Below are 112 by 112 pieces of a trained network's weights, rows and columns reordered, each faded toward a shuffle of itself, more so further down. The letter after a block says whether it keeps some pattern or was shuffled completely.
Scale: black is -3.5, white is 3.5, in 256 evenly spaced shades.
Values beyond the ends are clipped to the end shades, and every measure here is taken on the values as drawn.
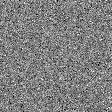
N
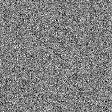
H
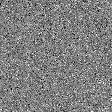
N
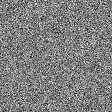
N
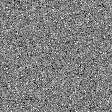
N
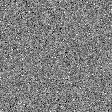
N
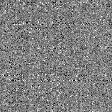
H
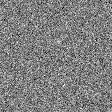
N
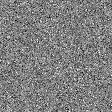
N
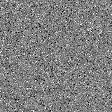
N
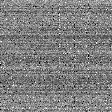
H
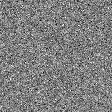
N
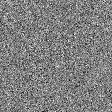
N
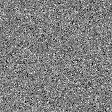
N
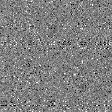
H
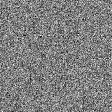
H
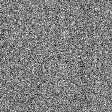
H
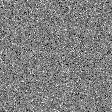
N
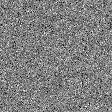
N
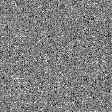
H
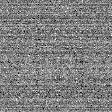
H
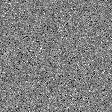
N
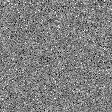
N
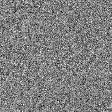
H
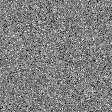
N
